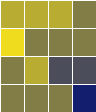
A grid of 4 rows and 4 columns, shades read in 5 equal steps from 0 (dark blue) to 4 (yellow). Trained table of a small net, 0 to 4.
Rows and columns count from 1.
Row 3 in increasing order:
1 1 2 3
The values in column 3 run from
1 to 3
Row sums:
11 10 7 6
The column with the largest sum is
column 1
